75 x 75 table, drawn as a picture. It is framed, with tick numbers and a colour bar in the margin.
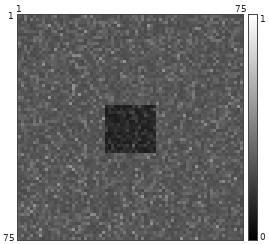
Odd patch: lower, in the centre. Histogram: heavy tails on both sides. Slope: none. Ninth with the lowest average: centre.
